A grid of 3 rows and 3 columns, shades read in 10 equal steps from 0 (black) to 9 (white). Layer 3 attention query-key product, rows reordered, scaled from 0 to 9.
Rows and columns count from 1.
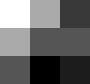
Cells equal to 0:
1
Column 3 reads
2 3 1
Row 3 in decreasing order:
3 1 0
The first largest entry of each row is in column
1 1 1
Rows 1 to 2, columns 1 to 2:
9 6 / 6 3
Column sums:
18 9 6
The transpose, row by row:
9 6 3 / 6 3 0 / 2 3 1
